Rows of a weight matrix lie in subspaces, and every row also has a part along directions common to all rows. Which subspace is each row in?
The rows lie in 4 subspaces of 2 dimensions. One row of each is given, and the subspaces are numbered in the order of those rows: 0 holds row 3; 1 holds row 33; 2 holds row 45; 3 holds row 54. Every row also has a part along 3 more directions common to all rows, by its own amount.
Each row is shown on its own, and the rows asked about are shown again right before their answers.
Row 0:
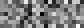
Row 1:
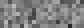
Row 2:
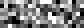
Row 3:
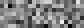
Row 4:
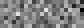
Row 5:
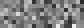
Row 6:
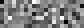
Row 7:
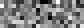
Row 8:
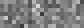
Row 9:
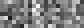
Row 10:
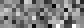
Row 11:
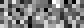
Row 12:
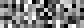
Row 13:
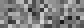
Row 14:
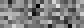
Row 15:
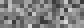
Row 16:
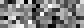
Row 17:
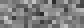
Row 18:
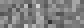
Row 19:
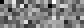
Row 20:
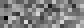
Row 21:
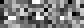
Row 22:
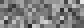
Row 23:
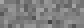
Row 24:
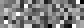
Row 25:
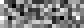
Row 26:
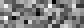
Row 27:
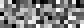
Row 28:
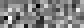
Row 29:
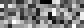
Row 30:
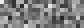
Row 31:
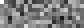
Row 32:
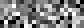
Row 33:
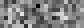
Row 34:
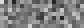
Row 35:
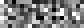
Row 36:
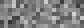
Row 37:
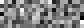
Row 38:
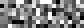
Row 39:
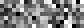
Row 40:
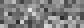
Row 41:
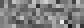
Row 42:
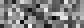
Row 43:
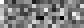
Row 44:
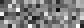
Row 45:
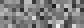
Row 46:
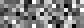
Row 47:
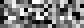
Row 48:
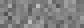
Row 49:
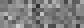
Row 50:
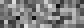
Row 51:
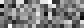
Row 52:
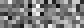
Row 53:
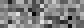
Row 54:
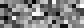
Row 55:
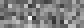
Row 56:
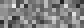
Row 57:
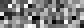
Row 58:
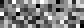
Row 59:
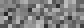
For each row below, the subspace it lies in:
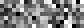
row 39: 2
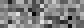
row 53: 1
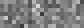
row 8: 1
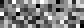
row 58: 0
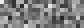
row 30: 3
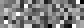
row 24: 2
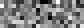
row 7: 0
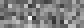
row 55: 0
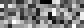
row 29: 0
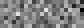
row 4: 2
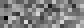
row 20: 3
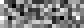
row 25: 3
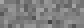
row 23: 2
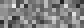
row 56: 2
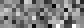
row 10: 2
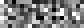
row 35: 3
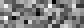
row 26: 3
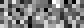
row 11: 1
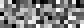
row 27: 0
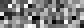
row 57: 0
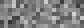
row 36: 2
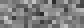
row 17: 3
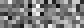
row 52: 1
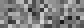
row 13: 1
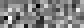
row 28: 1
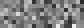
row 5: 2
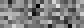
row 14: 1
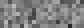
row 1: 2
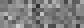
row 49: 1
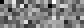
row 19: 3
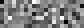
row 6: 3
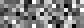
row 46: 2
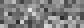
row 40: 1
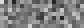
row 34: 3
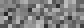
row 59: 1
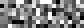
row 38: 0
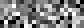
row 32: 2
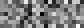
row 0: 1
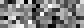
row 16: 1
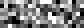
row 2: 0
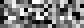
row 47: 3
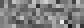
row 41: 0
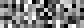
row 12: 2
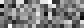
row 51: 0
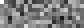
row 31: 3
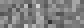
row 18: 1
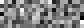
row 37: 0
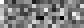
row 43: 3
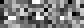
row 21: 3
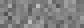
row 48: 1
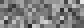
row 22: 2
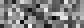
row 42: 1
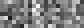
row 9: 1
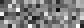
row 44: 0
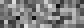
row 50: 2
